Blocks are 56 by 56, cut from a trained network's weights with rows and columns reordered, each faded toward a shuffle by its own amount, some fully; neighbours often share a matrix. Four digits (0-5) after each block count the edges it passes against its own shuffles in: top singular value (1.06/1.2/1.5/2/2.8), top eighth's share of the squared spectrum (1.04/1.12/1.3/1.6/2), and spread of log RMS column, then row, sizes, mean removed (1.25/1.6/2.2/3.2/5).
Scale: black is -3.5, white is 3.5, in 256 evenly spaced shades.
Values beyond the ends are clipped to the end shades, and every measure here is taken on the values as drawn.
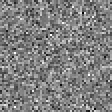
3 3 1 0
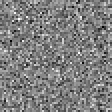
0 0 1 0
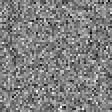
0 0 0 0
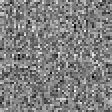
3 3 1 1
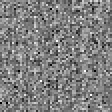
2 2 0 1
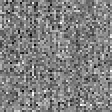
3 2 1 1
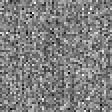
2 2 0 1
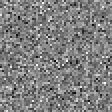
0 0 0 0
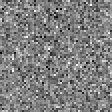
1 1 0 0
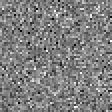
0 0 0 0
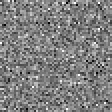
1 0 0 0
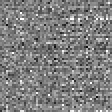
3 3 2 1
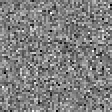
1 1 1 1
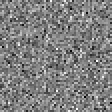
0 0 0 0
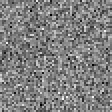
0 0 0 0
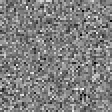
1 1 0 0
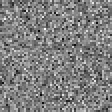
0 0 0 0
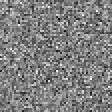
1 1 0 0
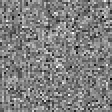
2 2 0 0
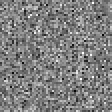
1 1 0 0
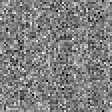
1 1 0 0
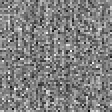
2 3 1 1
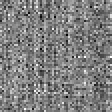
3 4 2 2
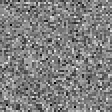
2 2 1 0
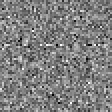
2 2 0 1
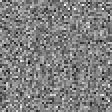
3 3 2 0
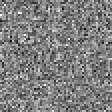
2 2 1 0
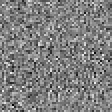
3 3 2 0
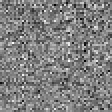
3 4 2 2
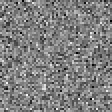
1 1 0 0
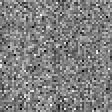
1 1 0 0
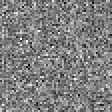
1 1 0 0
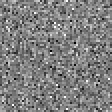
1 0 0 0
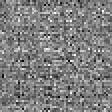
3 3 2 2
